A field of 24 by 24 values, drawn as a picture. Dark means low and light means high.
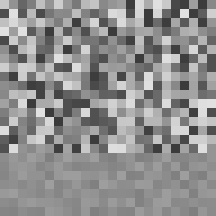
The histogram is bell-shaped. No row or column stands out. The bottom part is calmer, past a seam about 70% of the way down. No regular stripes run through it.
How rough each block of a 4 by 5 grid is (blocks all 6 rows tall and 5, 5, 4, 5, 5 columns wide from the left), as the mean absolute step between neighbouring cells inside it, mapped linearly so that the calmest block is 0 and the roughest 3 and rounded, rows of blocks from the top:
32233 / 32222 / 22223 / 00000
